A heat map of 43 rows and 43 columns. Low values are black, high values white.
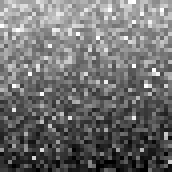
Odd rows or columns: none. Stripes: none. Grain: fine. Slope: up to the top.
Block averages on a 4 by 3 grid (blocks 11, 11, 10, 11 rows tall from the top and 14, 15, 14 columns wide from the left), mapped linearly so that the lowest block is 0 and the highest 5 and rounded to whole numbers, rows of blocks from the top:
5 5 5 / 3 3 3 / 2 2 1 / 0 0 0
